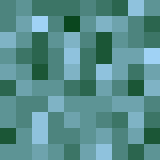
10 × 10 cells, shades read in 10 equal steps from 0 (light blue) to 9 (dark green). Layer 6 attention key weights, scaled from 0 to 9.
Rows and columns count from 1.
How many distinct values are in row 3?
6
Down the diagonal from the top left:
5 3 7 5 2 7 4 6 3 4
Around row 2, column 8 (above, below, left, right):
7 4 2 5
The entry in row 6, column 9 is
8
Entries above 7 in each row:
0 1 1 1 1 1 0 0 2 0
